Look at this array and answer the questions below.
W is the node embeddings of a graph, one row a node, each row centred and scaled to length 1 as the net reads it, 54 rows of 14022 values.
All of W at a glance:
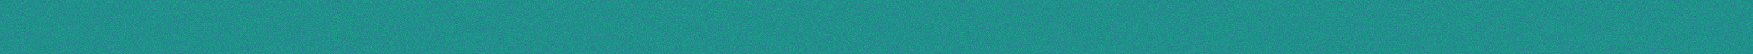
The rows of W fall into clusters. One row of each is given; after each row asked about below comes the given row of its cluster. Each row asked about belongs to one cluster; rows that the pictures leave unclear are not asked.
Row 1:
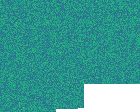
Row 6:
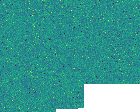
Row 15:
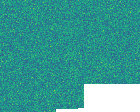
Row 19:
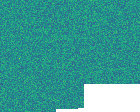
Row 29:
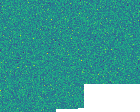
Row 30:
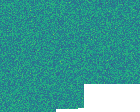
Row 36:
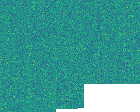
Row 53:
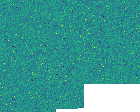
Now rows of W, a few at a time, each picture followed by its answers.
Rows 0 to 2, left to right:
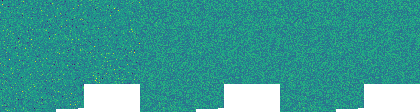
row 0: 19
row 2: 1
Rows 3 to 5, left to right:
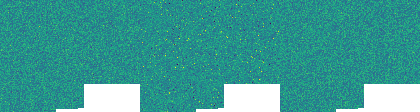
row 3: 36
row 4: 6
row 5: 53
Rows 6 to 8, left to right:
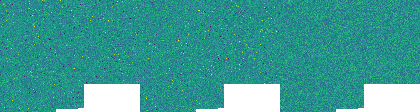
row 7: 53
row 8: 15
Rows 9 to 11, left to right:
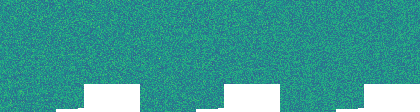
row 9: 29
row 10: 19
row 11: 36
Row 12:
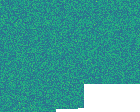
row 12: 1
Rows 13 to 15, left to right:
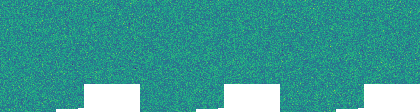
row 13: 19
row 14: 15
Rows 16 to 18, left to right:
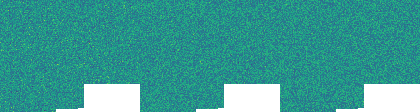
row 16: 36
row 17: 30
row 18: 29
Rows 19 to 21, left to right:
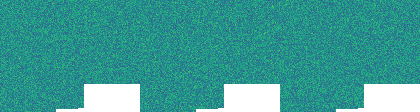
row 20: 36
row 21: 29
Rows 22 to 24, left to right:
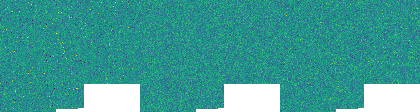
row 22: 53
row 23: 6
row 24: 15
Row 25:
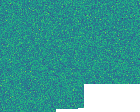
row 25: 6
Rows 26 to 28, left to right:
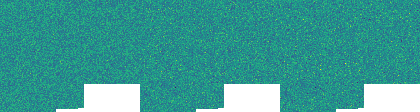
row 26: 30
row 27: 6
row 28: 6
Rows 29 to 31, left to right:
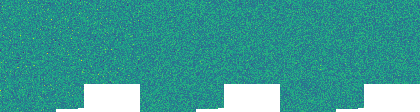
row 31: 6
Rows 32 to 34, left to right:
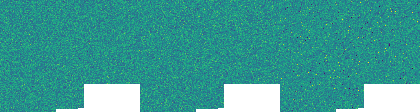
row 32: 36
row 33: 19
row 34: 53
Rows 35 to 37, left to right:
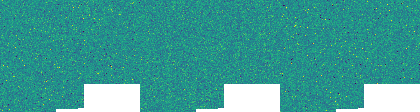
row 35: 19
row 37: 1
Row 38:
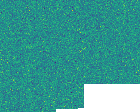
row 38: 36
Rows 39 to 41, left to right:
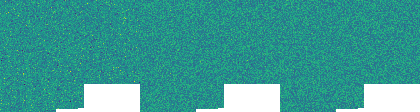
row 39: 36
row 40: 30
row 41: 29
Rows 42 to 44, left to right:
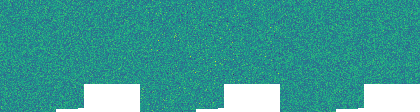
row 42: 53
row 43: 36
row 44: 15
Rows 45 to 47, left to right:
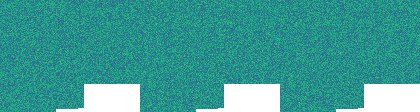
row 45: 30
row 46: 1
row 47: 1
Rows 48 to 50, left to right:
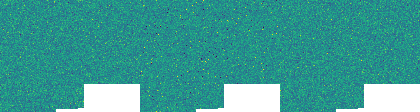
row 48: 29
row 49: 1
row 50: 29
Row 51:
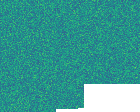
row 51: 30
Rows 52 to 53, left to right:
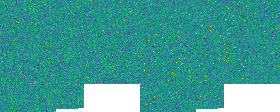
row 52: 15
